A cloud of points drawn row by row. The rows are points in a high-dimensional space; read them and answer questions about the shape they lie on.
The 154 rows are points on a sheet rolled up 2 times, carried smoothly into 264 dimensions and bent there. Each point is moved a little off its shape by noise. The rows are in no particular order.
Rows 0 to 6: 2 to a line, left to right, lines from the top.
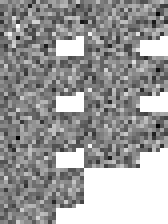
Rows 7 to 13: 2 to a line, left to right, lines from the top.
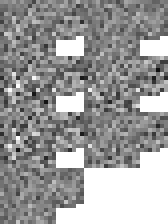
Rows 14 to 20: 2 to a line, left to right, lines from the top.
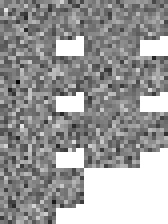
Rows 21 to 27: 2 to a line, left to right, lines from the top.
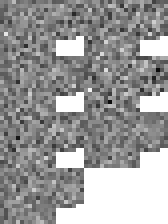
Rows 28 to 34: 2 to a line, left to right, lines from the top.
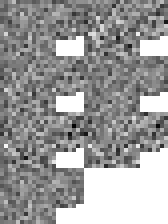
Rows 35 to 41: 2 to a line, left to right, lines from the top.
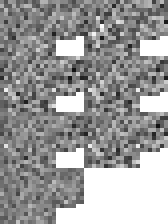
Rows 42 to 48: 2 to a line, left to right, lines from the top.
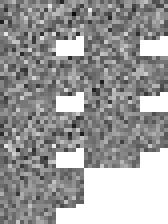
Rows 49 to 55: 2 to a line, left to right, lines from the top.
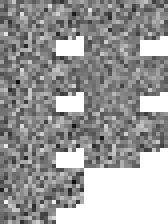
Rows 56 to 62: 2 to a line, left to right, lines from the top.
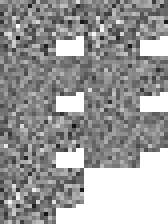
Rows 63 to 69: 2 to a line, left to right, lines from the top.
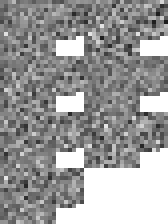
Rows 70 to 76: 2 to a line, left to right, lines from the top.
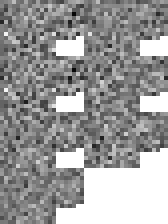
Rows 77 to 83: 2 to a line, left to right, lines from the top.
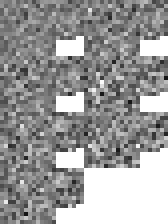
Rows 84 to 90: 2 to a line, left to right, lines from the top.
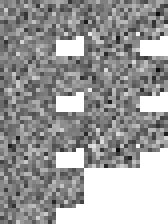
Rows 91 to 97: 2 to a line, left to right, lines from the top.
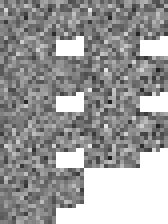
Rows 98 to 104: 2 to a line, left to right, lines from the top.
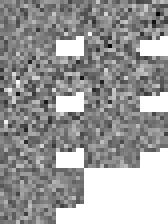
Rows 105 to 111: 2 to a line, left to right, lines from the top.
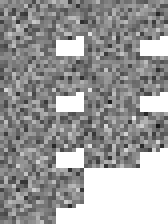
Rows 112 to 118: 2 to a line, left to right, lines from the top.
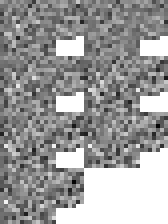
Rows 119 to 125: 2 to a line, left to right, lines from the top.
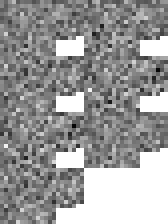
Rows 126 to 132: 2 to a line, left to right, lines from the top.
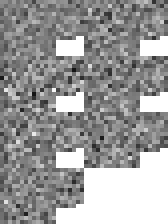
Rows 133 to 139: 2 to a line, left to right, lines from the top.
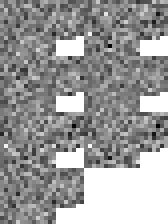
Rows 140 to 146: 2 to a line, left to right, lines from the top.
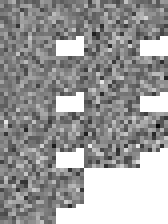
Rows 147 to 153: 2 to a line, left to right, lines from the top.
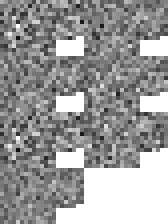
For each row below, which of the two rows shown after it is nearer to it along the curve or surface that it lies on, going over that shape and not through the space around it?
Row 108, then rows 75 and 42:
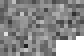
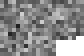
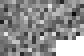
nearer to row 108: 75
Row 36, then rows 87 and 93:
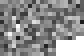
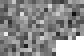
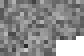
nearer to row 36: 87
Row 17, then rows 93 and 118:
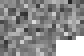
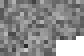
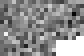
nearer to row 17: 93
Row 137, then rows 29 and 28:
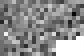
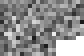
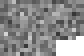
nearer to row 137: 29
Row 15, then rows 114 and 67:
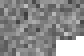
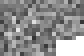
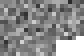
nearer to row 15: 114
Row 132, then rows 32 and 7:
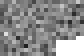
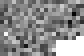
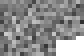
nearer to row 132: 7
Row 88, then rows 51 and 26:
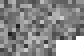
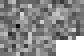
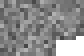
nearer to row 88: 51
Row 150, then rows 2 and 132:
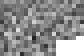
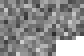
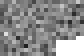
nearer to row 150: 132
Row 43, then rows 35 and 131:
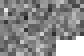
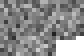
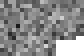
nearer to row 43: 35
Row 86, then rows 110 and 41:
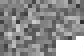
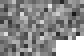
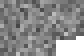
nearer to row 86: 41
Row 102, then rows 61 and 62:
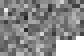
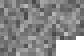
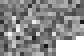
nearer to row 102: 61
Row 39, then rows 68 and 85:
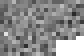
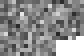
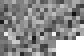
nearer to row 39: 68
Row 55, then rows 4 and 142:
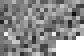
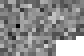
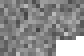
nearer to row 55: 4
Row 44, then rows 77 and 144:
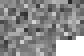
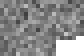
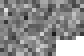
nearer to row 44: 144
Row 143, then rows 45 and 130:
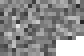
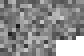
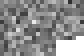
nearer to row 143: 130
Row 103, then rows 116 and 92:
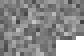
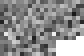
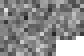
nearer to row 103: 92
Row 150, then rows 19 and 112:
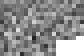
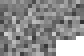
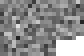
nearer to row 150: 19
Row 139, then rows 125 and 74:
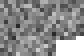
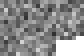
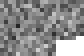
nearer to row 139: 74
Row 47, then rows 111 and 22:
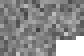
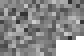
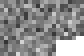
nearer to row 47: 111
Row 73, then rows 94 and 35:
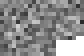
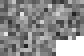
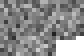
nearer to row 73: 35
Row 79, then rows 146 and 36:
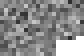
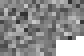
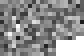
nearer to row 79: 146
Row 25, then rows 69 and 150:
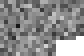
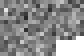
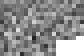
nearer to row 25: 69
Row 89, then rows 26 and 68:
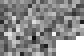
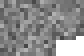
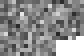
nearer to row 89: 68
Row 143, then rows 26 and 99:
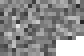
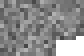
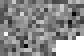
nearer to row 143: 26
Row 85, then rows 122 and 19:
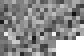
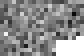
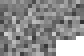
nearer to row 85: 122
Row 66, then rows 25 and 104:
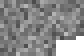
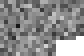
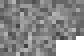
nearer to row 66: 104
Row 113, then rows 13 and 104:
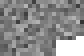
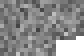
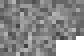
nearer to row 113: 13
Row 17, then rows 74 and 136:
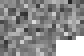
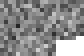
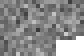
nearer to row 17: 74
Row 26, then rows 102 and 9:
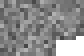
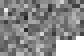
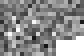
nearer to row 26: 102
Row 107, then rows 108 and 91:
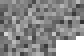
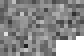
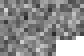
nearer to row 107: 108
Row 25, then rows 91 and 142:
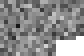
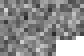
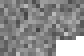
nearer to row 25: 91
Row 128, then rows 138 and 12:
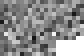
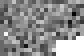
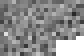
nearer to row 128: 138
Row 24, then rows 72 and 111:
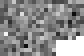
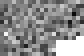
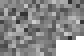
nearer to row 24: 72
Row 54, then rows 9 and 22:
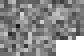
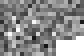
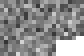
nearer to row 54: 22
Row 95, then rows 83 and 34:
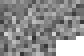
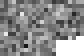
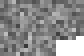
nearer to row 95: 34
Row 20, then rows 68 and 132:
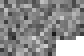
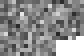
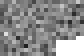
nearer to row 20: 68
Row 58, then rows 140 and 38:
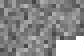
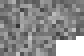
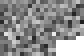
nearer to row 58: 140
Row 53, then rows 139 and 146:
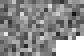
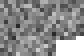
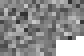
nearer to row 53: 139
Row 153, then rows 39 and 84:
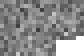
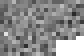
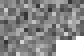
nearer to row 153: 39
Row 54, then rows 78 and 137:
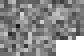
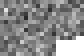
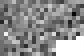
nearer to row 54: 137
